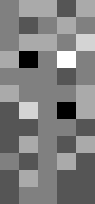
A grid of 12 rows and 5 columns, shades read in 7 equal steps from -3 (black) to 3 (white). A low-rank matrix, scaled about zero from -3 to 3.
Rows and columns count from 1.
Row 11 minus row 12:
0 1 0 0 0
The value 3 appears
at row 4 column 4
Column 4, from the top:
-1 1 0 3 -1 0 -3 0 -1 1 -1 -1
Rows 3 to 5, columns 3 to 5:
1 0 2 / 0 3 0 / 0 -1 0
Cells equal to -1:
17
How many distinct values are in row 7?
5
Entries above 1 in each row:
0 0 1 1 0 0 1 0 0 0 0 0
